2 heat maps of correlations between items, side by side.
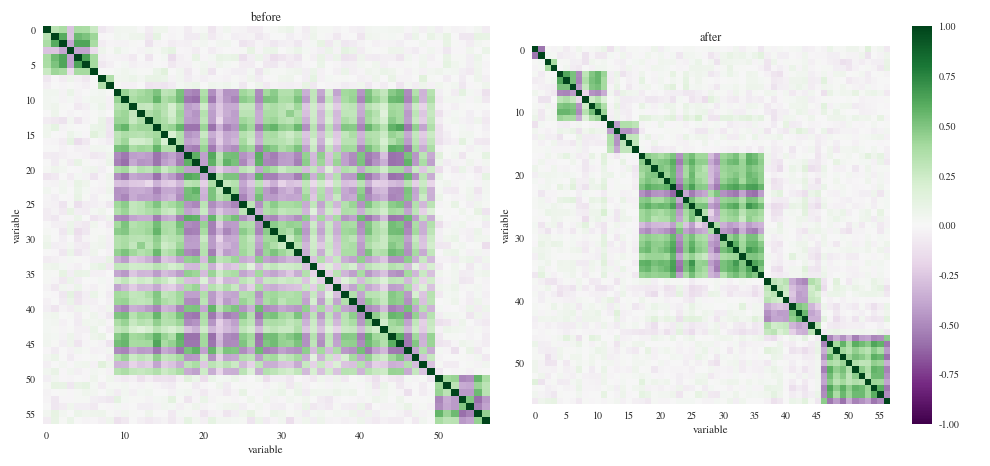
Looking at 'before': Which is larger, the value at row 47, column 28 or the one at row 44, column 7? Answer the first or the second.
the first
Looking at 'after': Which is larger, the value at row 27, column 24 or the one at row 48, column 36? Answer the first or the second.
the first
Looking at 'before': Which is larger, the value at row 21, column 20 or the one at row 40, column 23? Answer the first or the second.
the second
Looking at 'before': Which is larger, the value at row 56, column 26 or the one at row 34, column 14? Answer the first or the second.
the second
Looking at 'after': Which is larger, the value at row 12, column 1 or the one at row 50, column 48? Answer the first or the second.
the second
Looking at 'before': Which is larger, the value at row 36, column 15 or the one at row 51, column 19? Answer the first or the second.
the first
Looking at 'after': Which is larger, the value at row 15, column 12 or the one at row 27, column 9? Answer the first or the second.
the first
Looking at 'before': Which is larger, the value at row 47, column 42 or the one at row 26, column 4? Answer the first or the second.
the first
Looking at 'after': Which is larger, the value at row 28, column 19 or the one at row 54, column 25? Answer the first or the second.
the second
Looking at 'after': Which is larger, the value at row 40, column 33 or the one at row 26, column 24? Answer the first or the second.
the second
